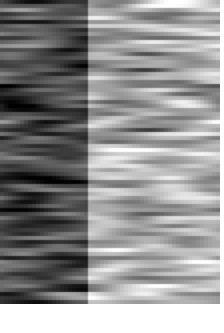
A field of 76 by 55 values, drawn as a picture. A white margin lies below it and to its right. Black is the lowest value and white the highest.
Seam: vertical, 40% of the way across, the right part higher. Grain: streaks across. Ninth with the lowest average: middle left. Average level on the scale: 50%.
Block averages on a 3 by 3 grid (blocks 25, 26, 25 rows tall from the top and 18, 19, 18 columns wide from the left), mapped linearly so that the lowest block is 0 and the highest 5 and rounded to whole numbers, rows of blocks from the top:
135
045
045
